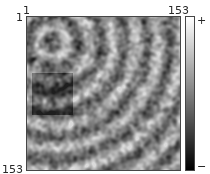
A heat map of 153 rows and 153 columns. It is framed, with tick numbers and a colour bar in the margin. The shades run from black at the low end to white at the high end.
The halves do not mirror each other. Rings spread out from the top left. The middle left is the ninth with the lowest average. In the middle left lies a patch that is lower than the rest.
